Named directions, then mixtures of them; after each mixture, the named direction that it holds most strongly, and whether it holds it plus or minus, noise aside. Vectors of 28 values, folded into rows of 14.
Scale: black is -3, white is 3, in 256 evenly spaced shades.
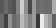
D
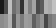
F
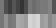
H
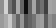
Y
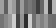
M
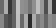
M, minus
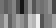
H, plus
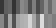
D, plus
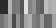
F, plus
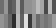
M, minus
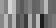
D, minus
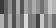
F, plus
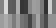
Y, plus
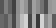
D, plus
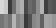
F, minus
